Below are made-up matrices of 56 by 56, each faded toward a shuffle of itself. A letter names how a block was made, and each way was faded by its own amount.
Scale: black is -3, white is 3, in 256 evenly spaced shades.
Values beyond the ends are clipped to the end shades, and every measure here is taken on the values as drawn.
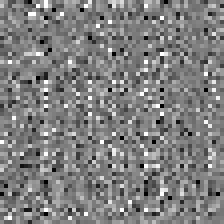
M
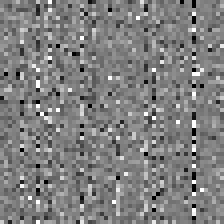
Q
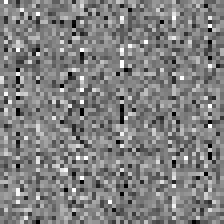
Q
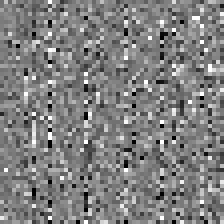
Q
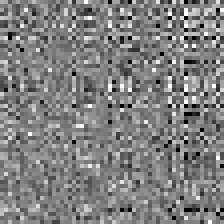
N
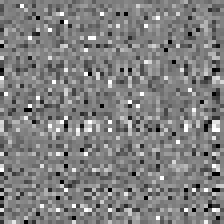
M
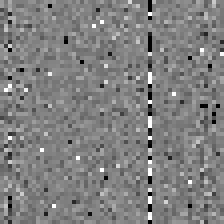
Q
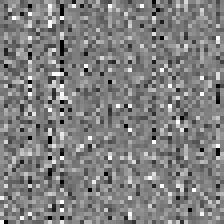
Q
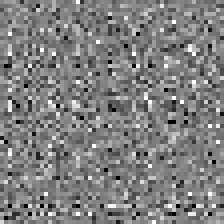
M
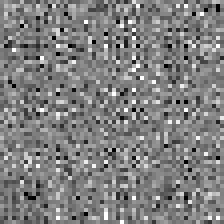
M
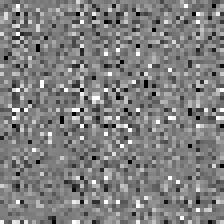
M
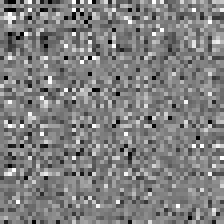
M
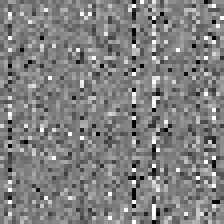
Q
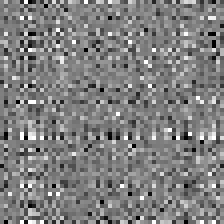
N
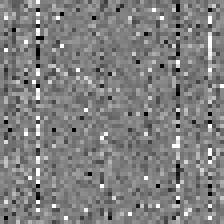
Q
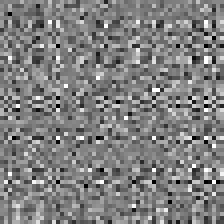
N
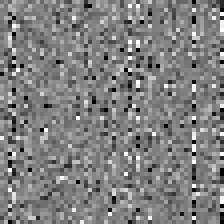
Q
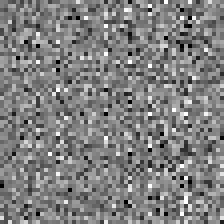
Q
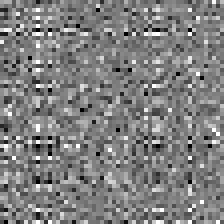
N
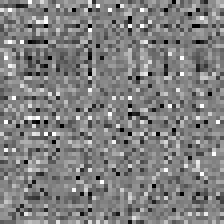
M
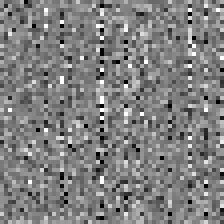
Q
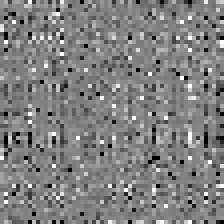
M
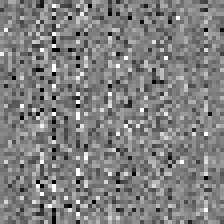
Q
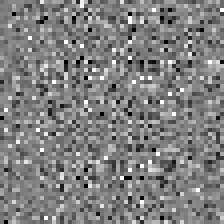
M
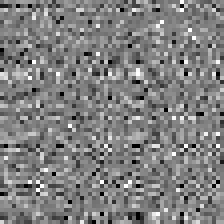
M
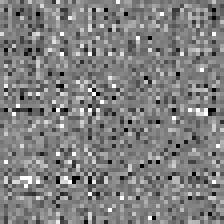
M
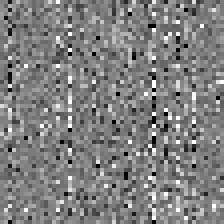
Q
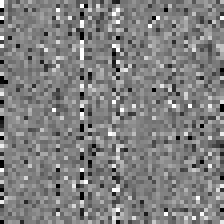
Q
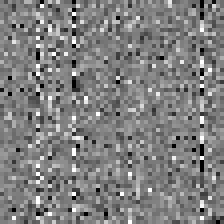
Q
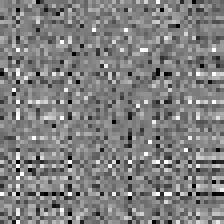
N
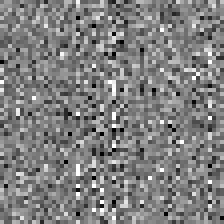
Q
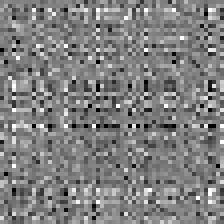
N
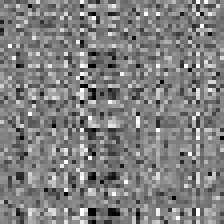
N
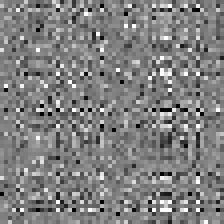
N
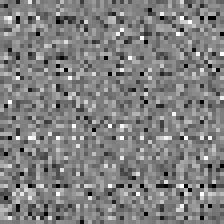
M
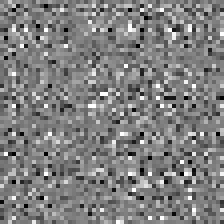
M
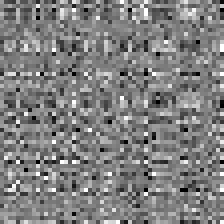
N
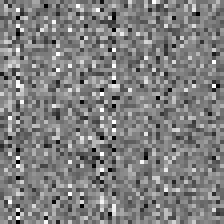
Q
